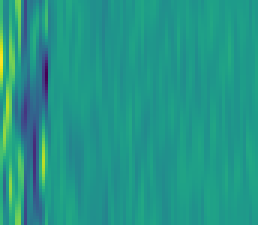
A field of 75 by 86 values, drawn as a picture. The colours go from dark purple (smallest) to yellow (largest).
Ninth with the lowest average: middle left. Seam: vertical, 20% of the way across, the right part calmer. Grain: streaks running down. Slope: none.
